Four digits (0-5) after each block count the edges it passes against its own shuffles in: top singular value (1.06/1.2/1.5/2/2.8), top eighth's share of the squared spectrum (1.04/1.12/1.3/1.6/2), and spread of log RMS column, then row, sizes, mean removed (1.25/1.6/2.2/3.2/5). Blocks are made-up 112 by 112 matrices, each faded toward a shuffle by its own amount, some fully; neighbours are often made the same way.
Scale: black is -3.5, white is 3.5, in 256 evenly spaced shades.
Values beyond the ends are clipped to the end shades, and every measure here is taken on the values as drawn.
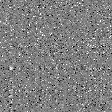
3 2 1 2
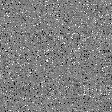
3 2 0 1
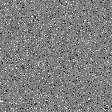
2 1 1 0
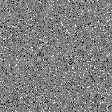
3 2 1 1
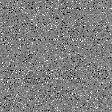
3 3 1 2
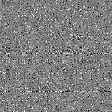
4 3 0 2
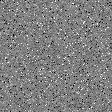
0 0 0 0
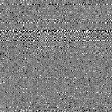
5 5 2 4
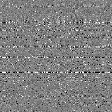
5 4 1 3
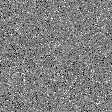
0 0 0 0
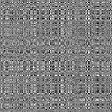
5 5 4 4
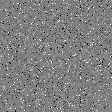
2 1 0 0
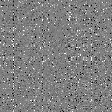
4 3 2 1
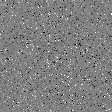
1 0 0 0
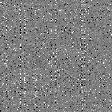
4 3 2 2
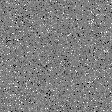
2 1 0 0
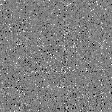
3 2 1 1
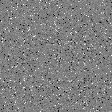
3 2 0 0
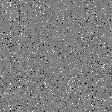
3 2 2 1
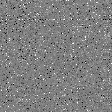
3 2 1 1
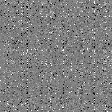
4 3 2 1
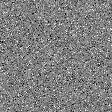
0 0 0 0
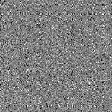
4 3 2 2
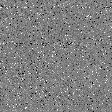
1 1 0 1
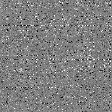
2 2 2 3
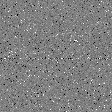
2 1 0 0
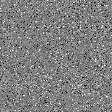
1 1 1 2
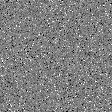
0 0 0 0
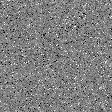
0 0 0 0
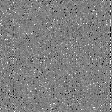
4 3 1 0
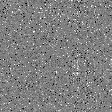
3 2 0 0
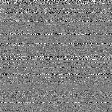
2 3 0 4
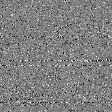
2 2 0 3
